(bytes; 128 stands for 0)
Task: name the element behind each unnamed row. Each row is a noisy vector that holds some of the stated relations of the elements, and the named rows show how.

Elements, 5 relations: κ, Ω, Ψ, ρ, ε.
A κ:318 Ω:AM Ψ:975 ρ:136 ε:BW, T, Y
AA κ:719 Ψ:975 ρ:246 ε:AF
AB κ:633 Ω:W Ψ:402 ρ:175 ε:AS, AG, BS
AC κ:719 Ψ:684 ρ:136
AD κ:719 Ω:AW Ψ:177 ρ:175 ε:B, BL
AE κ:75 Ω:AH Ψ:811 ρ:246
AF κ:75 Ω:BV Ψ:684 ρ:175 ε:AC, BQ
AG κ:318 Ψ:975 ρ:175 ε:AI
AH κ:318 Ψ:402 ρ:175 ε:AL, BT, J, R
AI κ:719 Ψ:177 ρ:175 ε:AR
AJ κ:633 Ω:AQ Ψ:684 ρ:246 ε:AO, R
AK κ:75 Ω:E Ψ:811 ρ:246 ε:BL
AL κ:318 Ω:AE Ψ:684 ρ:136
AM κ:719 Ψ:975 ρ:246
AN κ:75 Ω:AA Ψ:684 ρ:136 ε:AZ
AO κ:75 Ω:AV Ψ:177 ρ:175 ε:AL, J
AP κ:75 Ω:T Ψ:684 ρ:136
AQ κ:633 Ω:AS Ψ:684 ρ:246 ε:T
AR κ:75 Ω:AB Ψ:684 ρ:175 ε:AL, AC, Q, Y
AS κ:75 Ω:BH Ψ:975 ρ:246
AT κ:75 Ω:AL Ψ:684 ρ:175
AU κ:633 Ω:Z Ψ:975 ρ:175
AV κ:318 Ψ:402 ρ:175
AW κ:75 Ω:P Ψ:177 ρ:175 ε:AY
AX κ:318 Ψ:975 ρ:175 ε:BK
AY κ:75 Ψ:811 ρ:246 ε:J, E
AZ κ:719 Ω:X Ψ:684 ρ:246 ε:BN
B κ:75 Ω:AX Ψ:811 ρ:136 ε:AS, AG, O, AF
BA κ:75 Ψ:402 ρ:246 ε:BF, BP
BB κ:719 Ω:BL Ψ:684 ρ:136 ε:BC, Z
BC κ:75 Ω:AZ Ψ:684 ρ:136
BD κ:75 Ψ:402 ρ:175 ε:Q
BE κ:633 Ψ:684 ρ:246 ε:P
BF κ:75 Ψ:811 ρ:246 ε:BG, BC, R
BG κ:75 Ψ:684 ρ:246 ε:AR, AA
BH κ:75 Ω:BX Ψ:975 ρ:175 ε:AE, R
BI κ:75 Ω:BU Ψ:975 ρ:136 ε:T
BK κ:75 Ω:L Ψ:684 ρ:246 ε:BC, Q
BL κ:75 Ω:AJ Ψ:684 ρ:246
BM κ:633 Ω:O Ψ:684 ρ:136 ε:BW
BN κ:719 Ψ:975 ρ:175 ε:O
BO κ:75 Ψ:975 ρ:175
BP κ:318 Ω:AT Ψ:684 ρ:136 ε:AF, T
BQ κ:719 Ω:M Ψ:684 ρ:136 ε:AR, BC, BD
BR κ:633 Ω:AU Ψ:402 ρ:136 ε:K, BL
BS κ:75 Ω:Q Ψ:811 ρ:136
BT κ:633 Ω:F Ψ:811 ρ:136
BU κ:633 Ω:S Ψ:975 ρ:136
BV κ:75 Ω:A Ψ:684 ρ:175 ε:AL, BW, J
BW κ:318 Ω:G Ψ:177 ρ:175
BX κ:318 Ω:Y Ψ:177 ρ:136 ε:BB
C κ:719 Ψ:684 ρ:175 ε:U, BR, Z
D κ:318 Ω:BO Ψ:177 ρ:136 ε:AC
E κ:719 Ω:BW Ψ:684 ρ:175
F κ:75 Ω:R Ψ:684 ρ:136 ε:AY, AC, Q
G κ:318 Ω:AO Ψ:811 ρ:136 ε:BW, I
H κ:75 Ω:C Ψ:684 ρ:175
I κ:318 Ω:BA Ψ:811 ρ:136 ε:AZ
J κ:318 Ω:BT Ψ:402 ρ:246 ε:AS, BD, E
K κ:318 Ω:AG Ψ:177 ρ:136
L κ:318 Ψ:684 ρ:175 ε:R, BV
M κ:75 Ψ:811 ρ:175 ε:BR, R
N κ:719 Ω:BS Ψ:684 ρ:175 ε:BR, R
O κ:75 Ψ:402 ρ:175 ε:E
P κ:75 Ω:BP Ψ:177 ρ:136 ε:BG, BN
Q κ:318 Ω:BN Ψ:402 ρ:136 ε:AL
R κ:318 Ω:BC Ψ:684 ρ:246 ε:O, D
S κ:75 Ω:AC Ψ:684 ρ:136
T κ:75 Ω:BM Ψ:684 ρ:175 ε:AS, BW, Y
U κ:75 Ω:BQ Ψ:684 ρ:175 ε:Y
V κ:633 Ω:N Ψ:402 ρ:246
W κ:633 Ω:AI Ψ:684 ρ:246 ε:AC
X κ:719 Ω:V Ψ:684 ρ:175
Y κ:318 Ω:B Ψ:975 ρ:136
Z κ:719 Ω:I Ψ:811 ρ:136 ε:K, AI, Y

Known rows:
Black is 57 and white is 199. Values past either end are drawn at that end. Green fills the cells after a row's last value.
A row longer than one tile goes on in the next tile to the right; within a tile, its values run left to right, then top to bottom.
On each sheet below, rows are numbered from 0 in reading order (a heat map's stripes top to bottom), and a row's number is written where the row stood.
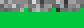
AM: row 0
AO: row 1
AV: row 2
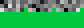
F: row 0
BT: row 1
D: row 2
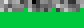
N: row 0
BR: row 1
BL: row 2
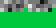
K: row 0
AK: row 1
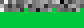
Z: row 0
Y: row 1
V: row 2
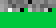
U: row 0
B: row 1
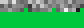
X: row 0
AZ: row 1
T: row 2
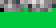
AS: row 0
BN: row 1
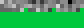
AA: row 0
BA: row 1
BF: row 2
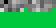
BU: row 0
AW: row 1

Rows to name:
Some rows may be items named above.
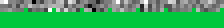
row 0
AI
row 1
AJ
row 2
C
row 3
BT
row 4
AD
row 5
BW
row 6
AG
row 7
BQ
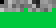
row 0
P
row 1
AB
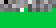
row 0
BE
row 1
AG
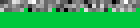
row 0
A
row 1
E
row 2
J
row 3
F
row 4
AN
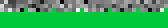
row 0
M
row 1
BT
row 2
AQ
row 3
B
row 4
Y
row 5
D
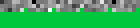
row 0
BP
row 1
AQ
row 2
BB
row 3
AX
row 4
P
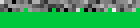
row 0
R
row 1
BS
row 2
AL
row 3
J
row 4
BX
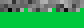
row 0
Q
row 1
BP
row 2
AC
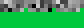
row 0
AC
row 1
BC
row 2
AU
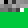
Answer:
W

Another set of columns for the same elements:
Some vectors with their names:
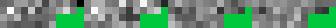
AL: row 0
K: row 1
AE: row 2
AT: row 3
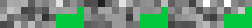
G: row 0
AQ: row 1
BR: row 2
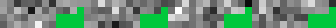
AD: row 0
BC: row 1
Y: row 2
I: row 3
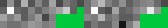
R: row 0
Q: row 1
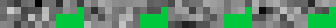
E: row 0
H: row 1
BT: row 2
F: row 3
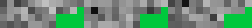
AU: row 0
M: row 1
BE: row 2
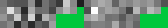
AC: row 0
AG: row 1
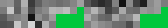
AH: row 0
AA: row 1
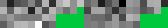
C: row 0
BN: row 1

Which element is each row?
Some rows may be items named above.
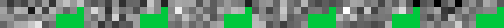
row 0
C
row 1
AC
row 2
D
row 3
AS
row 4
AL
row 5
AZ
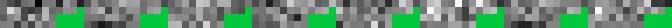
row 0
E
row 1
BT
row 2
BL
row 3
V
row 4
BB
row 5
K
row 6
BT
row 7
BW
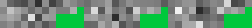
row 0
AI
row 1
AX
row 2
AV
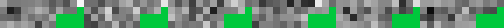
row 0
BA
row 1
AB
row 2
Z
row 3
BQ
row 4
AK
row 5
AN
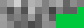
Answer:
BS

